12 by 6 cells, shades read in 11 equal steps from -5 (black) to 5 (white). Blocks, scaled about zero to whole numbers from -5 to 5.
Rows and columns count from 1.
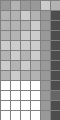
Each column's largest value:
5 5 5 5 3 2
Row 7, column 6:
-2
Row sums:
10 8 8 9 11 9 9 8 19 20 19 19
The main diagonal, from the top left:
1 2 2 3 1 -2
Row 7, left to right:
3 2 3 2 1 -2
